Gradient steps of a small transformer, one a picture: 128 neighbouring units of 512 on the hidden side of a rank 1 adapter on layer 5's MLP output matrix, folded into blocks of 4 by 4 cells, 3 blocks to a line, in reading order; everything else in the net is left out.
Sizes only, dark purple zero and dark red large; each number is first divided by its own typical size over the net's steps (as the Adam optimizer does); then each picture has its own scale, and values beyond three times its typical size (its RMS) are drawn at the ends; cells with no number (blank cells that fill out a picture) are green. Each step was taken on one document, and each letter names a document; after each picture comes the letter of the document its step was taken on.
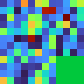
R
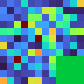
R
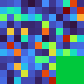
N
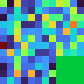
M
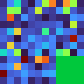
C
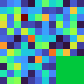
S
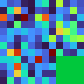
S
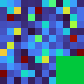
C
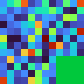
R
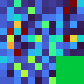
N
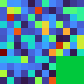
C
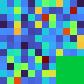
M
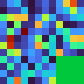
N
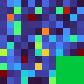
C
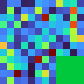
S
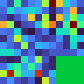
M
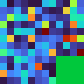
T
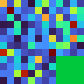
S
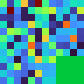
R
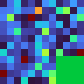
C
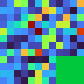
R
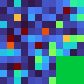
N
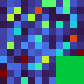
C
